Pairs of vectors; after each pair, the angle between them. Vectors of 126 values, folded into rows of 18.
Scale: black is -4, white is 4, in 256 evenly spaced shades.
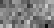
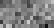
nearly parallel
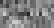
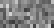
partly opposed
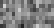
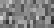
orthogonal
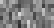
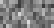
nearly parallel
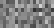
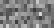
partly aligned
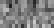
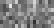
nearly opposite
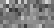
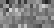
nearly opposite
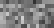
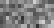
nearly opposite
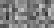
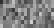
orthogonal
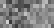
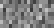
orthogonal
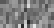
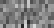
nearly parallel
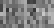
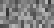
partly aligned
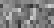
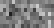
partly opposed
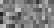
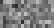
partly opposed
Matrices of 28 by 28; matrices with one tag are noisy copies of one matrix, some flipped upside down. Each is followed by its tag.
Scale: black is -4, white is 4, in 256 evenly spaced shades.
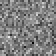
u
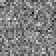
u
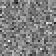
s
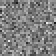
s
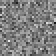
s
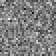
u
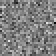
s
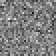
u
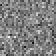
u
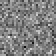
u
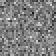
u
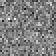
u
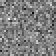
u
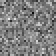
u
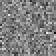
s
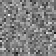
s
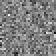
s
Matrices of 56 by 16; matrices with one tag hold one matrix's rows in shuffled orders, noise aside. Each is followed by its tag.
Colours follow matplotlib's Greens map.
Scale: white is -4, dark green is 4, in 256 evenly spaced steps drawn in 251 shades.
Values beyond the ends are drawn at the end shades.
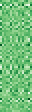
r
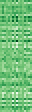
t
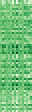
t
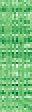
t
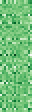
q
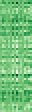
t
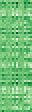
t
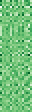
r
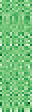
r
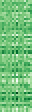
t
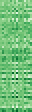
t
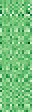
r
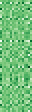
r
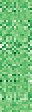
q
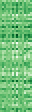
t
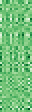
r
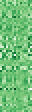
q
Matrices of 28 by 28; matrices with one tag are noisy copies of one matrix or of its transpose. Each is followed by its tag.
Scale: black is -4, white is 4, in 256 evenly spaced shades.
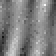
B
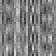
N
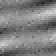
B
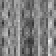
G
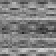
G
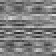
N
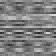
N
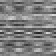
N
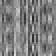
N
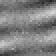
B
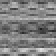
G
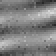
B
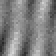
B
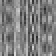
N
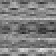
G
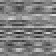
N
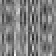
N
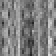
G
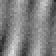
B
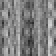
G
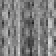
G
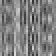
N
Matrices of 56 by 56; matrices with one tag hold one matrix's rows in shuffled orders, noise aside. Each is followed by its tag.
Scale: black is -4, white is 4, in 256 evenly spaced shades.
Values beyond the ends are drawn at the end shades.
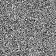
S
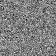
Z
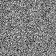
S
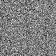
S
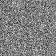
S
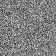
S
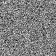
Z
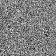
S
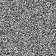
Z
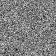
Z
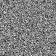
Z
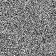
Z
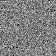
Z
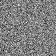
S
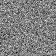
Z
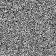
Z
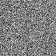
S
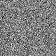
S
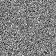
S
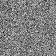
S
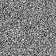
S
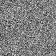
S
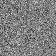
S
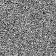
Z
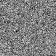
Z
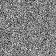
S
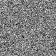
Z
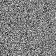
S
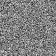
Z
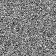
Z
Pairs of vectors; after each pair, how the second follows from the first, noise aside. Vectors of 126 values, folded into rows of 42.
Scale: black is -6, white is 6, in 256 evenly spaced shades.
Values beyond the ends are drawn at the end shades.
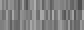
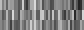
scaled up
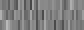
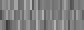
negated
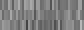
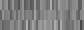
negated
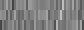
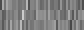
reversed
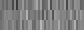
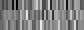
scaled up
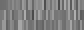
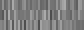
reversed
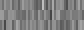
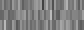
negated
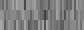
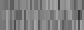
wrapped around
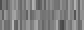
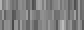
negated
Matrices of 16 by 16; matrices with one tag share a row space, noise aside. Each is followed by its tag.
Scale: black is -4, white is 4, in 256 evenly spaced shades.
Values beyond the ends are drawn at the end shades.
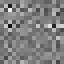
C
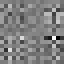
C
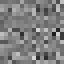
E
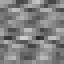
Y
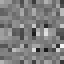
E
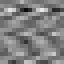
Y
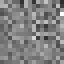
E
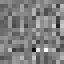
E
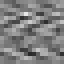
Y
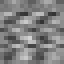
Y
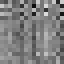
E
